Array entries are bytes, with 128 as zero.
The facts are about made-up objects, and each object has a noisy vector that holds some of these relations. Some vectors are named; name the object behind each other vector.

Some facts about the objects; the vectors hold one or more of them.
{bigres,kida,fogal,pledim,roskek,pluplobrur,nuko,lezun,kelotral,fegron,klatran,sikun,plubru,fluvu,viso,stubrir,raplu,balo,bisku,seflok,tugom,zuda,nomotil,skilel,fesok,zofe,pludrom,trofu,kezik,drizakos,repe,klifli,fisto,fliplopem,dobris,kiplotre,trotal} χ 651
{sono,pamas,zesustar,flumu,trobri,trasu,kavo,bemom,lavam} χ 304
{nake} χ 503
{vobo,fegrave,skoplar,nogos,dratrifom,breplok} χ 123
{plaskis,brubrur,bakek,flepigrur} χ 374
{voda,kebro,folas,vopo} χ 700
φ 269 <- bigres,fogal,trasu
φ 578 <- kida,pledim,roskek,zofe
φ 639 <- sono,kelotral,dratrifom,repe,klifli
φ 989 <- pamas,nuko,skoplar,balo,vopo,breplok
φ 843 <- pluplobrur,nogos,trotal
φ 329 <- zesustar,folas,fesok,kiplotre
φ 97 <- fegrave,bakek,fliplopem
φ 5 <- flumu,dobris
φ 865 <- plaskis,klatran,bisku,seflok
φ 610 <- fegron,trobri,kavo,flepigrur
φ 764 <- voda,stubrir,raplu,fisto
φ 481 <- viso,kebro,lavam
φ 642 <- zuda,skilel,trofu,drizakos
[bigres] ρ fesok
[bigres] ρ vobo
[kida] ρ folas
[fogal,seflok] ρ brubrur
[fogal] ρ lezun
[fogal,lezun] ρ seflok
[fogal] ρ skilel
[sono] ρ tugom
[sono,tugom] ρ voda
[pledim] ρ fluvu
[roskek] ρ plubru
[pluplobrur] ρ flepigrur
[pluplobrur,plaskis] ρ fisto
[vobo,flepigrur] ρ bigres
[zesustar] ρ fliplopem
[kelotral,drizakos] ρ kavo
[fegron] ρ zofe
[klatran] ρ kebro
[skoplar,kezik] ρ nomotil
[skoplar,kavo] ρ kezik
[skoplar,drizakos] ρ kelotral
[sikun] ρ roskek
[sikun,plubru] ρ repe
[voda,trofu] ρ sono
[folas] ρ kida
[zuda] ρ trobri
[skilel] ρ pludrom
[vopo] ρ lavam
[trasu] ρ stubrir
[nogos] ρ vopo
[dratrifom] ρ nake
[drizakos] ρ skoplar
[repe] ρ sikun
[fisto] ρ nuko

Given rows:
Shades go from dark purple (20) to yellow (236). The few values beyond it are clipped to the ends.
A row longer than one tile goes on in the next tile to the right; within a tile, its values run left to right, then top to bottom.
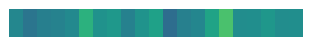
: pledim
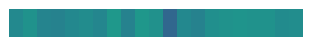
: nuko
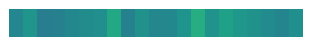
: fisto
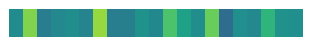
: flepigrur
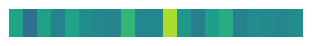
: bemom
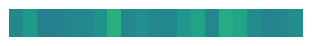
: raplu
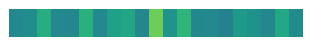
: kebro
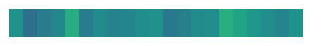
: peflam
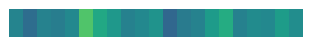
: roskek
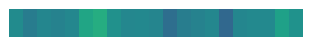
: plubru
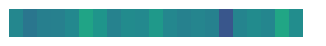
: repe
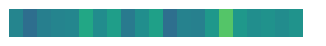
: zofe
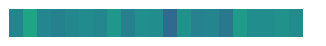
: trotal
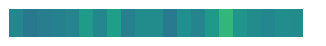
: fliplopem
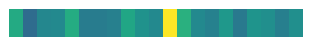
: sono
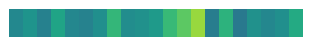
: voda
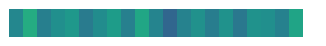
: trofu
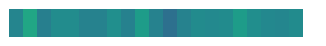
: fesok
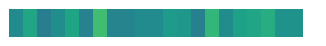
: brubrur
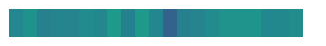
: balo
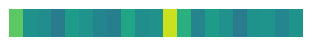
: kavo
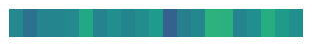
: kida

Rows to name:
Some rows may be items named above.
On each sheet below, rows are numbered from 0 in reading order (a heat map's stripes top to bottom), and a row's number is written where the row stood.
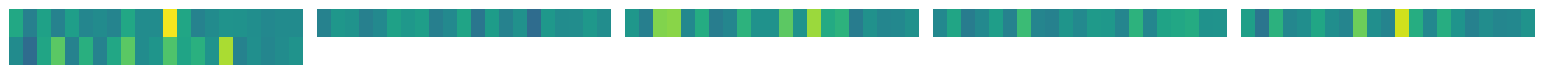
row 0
trobri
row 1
viso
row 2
vobo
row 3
brubrur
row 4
lavam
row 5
fegrave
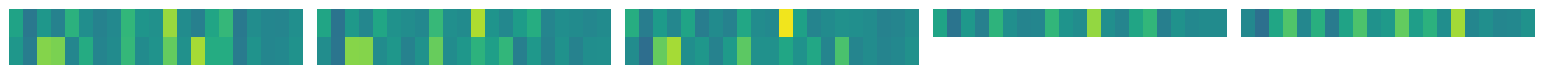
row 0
pamas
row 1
bemom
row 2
trobri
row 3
pamas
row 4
fegrave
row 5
vobo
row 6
nogos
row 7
breplok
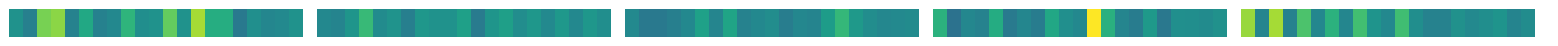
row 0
vobo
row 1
vopo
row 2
fliplopem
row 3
sono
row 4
trasu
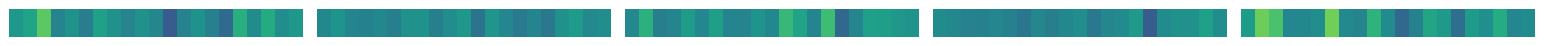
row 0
fogal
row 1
tugom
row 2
plaskis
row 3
seflok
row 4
bigres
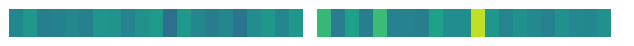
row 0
tugom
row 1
flumu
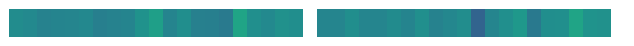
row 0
klifli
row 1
lezun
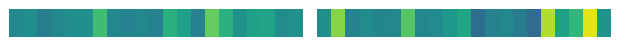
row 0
bakek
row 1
nake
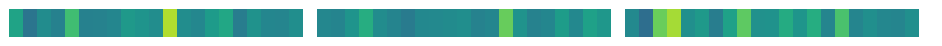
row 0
zesustar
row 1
folas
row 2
breplok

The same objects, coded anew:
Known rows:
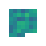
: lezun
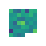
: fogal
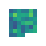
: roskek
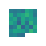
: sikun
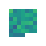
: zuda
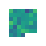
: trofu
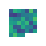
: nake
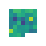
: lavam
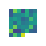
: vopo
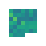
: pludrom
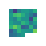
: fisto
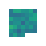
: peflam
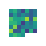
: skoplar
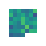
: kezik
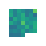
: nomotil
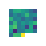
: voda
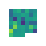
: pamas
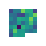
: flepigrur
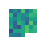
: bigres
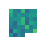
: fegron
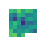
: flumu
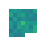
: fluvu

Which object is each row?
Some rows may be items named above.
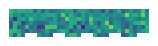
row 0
kavo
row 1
seflok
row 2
dratrifom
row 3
fliplopem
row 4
roskek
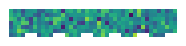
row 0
kelotral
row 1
plaskis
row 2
trasu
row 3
sono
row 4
folas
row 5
fliplopem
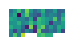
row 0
folas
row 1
breplok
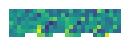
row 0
tugom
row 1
nogos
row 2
breplok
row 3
vopo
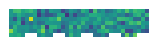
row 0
lavam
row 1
bakek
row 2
brubrur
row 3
drizakos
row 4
kebro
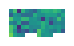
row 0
fegrave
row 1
bemom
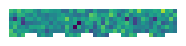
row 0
flumu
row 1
peflam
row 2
vobo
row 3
repe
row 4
zesustar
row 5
trobri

